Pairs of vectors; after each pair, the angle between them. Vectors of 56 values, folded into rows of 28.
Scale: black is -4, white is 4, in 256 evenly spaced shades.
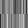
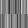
partly aligned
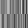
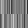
partly opposed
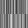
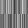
partly opposed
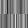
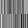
orthogonal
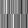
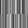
partly opposed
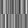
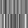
partly opposed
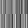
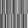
partly opposed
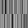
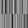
nearly parallel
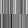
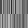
partly opposed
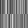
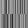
nearly opposite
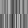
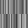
orthogonal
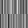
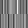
nearly parallel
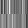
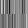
nearly opposite
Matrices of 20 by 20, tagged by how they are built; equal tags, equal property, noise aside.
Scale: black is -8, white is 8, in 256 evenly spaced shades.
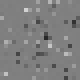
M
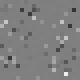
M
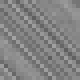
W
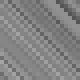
W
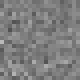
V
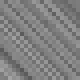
W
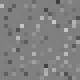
M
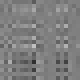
V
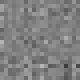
V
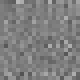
V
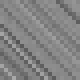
W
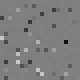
M
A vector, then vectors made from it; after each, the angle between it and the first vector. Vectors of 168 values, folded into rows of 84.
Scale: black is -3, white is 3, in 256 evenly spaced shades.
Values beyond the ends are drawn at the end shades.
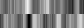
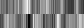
nearly parallel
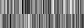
partly opposed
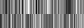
partly aligned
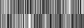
partly opposed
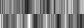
nearly opposite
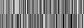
orthogonal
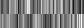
partly aligned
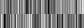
partly opposed
